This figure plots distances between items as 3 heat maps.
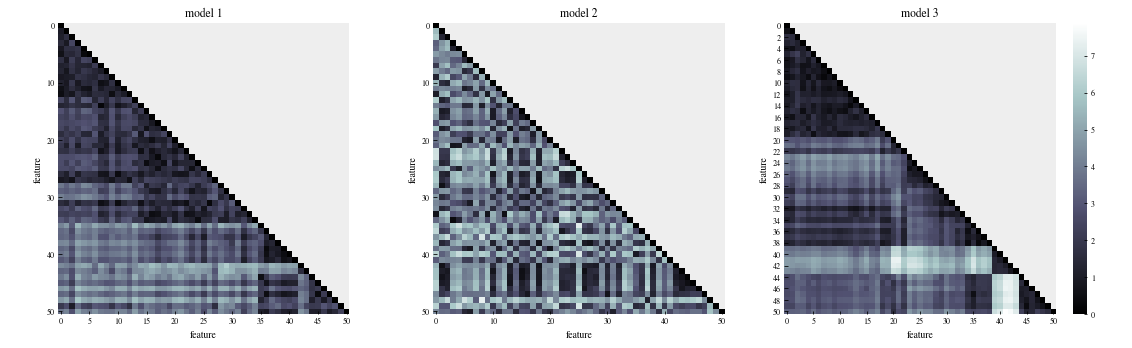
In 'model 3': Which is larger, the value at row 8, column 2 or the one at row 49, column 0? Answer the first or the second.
the second
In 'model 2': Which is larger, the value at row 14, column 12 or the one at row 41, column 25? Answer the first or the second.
the second
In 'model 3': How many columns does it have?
51
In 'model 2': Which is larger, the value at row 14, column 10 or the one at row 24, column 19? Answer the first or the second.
the second
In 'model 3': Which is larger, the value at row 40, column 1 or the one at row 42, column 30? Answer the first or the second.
the second
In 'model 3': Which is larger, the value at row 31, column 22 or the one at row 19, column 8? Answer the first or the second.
the first
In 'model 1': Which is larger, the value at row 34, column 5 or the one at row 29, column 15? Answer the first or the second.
the first
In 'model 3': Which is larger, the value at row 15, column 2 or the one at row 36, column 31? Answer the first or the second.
the second
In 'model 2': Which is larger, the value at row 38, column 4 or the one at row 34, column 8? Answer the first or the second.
the first
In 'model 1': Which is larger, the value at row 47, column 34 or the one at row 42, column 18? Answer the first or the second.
the second
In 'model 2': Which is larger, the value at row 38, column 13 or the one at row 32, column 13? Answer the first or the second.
the second
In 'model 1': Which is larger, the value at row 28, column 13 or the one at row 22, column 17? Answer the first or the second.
the first
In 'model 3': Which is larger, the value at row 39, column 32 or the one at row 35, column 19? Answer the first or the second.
the first
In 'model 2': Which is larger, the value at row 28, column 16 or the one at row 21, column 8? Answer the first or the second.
the second
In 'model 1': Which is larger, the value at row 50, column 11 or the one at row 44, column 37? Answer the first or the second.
the first
